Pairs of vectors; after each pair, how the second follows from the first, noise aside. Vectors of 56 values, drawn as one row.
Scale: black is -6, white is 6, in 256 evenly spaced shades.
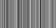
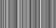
negated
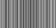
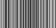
scaled up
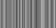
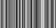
scaled up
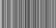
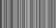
negated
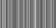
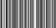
scaled up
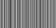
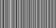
negated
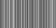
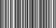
scaled up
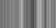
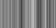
negated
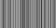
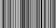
scaled up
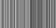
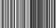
scaled up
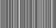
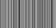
negated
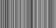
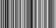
scaled up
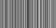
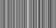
negated
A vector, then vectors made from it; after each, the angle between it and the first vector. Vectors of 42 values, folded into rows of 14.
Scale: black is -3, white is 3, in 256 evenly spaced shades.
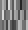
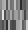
nearly parallel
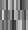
nearly parallel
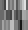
partly opposed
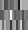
orthogonal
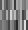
orthogonal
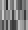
nearly parallel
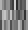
partly aligned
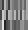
orthogonal
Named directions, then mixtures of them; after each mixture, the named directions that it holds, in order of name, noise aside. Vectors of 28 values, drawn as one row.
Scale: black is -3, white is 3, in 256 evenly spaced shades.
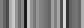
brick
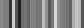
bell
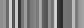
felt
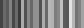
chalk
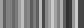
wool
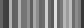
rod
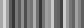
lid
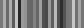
felt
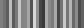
bell, lid, rod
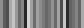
brick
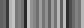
brick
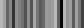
felt, lid, rod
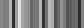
bell, wool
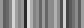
brick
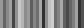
bell, wool
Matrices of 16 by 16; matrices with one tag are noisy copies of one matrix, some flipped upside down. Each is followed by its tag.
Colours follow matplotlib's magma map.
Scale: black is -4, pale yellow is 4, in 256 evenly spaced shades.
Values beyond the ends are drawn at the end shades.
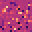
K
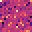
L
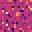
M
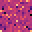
L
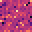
L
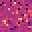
K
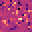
K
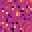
M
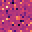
M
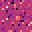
M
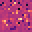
K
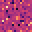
M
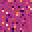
M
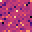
L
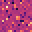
M
